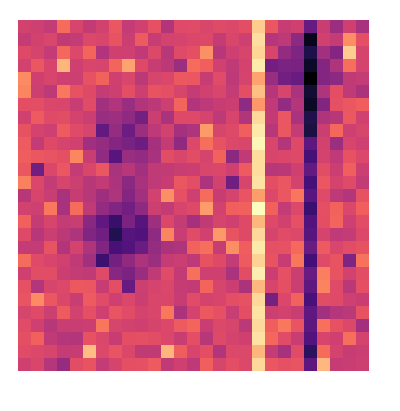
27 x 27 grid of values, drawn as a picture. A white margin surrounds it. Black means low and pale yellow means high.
The distribution is heavy-tailed on both sides. Columns 19 and 23 stand out from the rest. No overall slope runs across the table. Three dips sink into the field.
